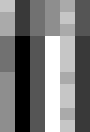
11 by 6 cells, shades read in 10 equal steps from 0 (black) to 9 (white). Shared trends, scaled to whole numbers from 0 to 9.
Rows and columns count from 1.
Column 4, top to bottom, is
5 5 5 9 9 9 9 9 9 9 9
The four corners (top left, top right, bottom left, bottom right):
7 3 5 2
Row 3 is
6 2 4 5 6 3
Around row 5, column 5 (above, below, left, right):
7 7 9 2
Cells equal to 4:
6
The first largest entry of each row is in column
1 5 1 4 4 4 4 4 4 4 4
